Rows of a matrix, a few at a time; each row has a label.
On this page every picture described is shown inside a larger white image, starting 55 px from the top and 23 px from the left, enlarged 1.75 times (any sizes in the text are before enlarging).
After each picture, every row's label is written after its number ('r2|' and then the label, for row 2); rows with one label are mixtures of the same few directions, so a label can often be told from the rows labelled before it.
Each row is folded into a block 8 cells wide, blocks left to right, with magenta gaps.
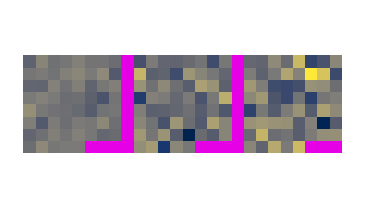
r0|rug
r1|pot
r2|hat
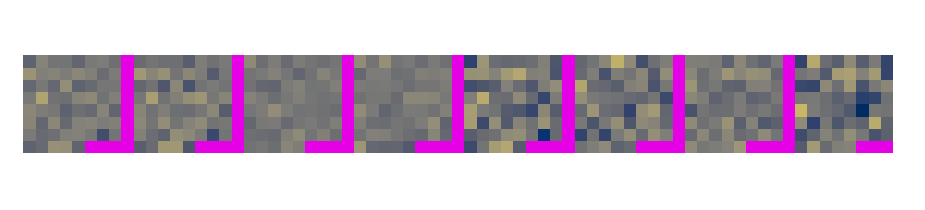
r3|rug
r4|rug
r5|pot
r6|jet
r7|rug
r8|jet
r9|hat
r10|rug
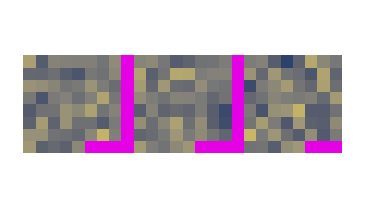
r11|rug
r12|hat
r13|jet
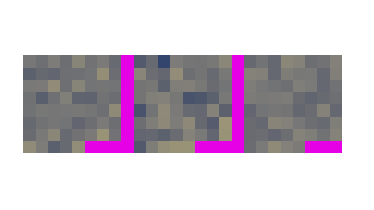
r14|rug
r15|jet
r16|jet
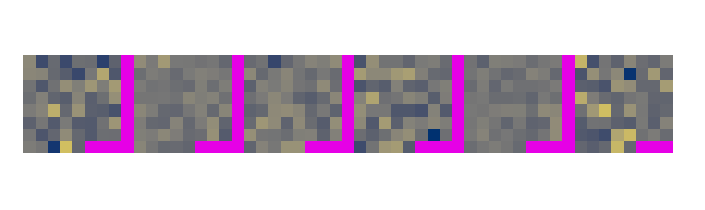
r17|pot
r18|jet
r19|jet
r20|rug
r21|hat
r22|pot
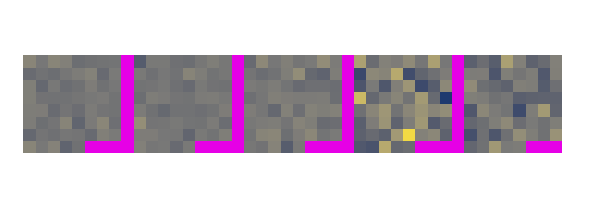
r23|jet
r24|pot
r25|pot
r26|pot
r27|jet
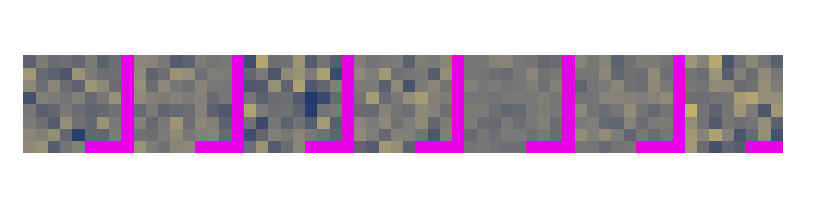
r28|pot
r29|hat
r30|rug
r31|rug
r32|jet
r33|jet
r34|jet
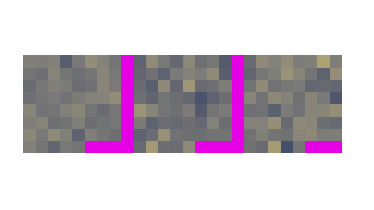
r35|jet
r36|rug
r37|pot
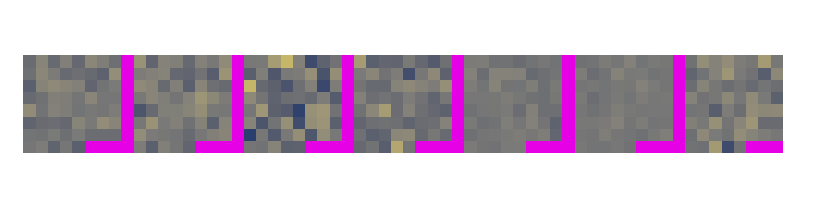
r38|hat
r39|rug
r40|jet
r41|pot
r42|hat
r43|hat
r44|pot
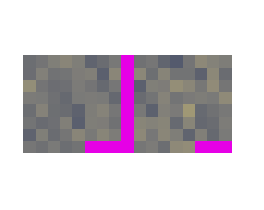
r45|jet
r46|jet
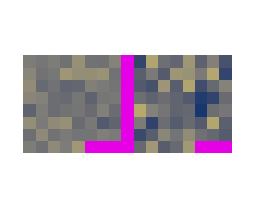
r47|hat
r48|rug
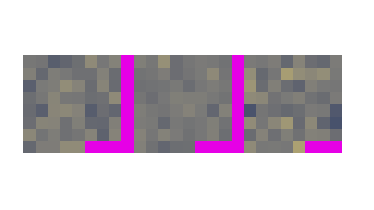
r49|jet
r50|jet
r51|hat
